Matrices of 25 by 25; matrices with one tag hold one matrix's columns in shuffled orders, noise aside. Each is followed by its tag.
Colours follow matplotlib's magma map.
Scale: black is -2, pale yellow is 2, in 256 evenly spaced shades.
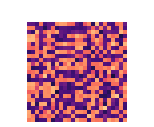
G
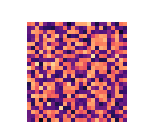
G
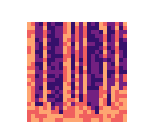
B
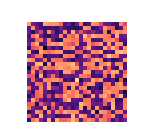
G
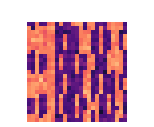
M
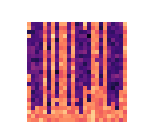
B
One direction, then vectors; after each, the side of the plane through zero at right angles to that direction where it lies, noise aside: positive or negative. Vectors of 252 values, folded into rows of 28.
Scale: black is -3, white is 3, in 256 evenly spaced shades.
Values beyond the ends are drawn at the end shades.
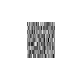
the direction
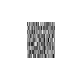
positive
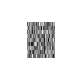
positive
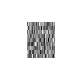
positive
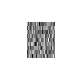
negative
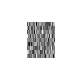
positive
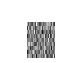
negative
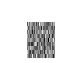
positive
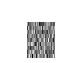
negative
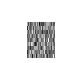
negative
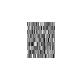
positive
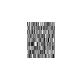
positive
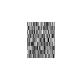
positive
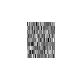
positive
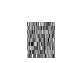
positive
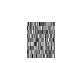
negative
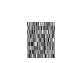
positive
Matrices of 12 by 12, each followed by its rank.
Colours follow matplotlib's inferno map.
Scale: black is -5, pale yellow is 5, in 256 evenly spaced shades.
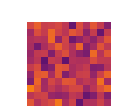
full rank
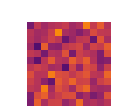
full rank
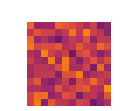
full rank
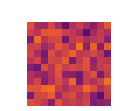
full rank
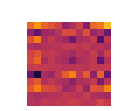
two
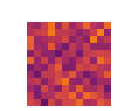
full rank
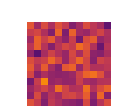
full rank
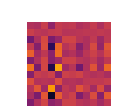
two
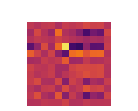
two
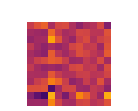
two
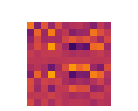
two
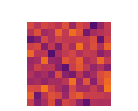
full rank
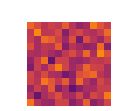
full rank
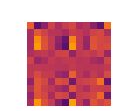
two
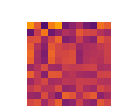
two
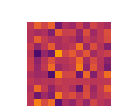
two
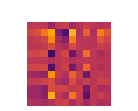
two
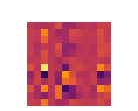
two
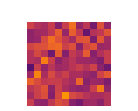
full rank
